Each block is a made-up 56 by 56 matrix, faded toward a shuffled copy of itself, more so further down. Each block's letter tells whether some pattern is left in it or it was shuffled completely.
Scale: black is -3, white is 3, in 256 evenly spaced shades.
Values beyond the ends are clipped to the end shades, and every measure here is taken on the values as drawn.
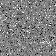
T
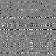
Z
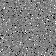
T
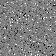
T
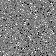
T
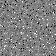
T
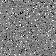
T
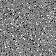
T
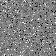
T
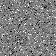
T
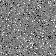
T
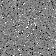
T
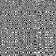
Z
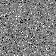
T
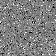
T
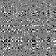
Z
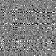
Z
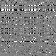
Z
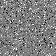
T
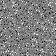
T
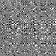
Z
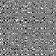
Z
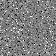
T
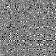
Z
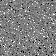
T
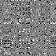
Z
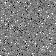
T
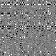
Z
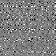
Z
